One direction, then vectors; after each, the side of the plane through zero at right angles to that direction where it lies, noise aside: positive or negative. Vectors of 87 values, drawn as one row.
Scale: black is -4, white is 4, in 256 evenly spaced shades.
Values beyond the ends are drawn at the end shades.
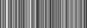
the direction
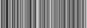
negative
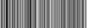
negative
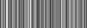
positive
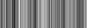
negative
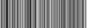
negative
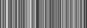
positive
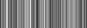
positive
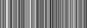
positive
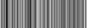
negative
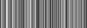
positive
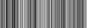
negative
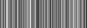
positive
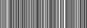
positive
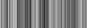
negative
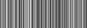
positive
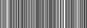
positive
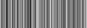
negative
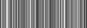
positive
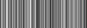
positive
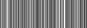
positive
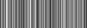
positive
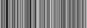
negative
